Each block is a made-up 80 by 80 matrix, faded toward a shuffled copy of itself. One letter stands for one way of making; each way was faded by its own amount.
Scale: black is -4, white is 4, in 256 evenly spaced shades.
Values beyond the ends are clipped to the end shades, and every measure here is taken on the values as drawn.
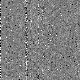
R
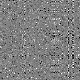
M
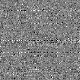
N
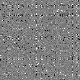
M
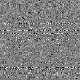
N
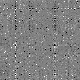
M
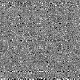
N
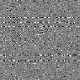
N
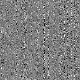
R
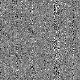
R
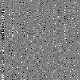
M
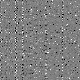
M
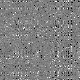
M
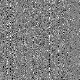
R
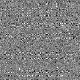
N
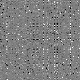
M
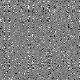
M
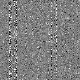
R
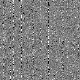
R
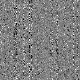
R
